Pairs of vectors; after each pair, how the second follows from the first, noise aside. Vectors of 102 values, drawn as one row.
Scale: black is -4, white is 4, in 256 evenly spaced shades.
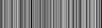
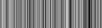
shuffled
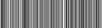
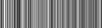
shuffled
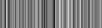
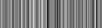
reversed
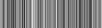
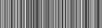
shuffled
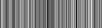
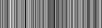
reversed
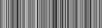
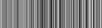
shuffled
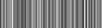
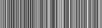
shuffled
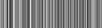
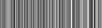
reversed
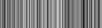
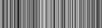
reversed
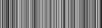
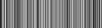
reversed
